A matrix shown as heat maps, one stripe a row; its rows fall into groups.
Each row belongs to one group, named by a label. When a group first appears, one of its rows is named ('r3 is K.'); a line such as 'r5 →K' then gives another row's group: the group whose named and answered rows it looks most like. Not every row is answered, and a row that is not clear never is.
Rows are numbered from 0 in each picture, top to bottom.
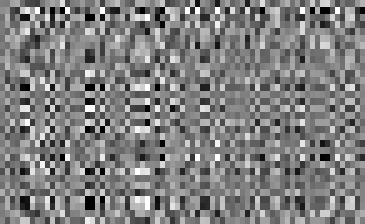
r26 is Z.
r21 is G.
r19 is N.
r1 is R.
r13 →G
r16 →Z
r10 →G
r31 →G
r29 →Z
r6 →N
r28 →Z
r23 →N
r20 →R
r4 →G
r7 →Z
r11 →N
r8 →Z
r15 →G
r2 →Z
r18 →Z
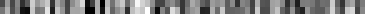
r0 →Z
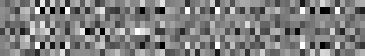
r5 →G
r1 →R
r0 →N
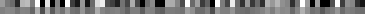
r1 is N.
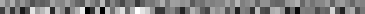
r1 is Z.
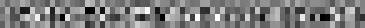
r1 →Z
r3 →Z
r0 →G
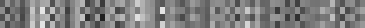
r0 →Z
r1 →N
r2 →Z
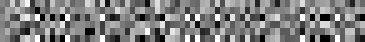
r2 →R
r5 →R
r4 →Z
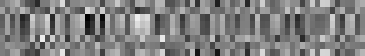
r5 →N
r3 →Z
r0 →N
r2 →Z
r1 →G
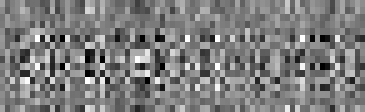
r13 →G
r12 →R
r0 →G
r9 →R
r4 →N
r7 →Z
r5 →R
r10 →Z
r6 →G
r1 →G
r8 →Z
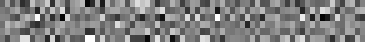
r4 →Z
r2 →R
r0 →Z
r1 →N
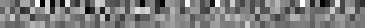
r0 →R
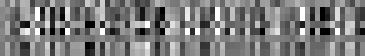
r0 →G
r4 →R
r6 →Z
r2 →R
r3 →Z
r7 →Z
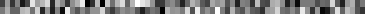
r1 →R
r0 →Z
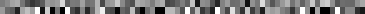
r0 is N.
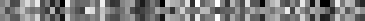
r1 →G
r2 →R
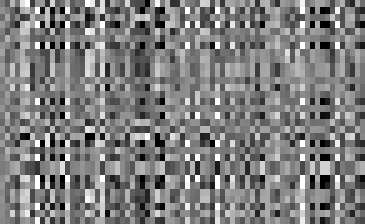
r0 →G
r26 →R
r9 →G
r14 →R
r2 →Z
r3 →R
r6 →R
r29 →R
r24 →N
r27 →G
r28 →G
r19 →Z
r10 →G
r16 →R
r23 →N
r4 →G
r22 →R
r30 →G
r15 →G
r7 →G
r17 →Z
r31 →R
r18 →G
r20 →R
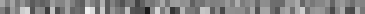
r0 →G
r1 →G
